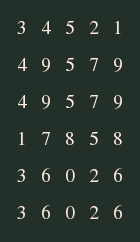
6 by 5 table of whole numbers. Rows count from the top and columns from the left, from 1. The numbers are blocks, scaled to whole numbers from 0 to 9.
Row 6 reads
3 6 0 2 6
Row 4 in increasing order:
1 5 7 8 8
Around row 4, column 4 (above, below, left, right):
7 2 8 8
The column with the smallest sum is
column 1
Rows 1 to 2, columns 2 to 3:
4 5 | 9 5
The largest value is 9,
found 4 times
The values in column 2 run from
4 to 9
